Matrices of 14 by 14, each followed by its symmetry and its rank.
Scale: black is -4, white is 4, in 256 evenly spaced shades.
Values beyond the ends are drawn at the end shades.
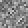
symmetric, full rank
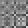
symmetric, rank two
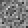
symmetric, full rank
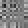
neither, rank two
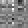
neither, rank two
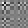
symmetric, rank one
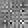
symmetric, rank two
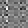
neither, rank two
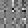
neither, rank two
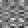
neither, rank two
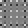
symmetric, rank one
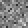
symmetric, full rank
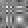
symmetric, rank two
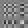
symmetric, rank one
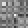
symmetric, rank two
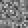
symmetric, full rank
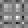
symmetric, rank one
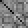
symmetric, full rank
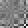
symmetric, rank two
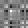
symmetric, rank one
